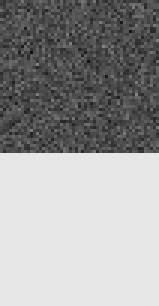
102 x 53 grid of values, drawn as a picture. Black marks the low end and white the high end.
It is made of 2 by 1 panels. Panel 1,1: low, fine-grained. Panel 2,1: very high, flat.
